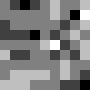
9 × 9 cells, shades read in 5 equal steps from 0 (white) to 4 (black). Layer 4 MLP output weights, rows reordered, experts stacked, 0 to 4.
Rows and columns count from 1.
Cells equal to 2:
41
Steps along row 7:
same same same same same down up same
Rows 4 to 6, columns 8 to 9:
1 2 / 2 1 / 3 1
